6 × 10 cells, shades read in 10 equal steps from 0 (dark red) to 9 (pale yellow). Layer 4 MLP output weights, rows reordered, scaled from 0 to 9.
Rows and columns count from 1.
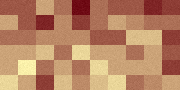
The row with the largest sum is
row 6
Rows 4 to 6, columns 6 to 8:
6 6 4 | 8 6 6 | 7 8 4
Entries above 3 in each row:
3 7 7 9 9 9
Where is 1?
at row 1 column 9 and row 2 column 3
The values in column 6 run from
3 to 8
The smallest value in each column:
3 3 1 4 0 3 3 3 1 2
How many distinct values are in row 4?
5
